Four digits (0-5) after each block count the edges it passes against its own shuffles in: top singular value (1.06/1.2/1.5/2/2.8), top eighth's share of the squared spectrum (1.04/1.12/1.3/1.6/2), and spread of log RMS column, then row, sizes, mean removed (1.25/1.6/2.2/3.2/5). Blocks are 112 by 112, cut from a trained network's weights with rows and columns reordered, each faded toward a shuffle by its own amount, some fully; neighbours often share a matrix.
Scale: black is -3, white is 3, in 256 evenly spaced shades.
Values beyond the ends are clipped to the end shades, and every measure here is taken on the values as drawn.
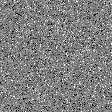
0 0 0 0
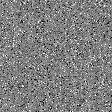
1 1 0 0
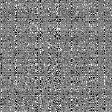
3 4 4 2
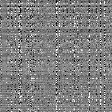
4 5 4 3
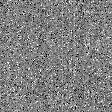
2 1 0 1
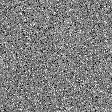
0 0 0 0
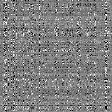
3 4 4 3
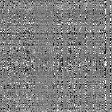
3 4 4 2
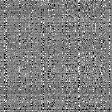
3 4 4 2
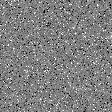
0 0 0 0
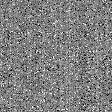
2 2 0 1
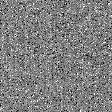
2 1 0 1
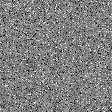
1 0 0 0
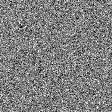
0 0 0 0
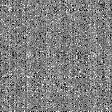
3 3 0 3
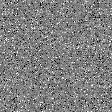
2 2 2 0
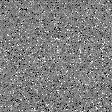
2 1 1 0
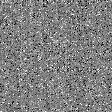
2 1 0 1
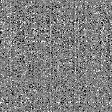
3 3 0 3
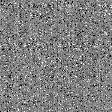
2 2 0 2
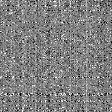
3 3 1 3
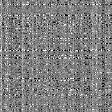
4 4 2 4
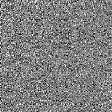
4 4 3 2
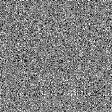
3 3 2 2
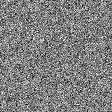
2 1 0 0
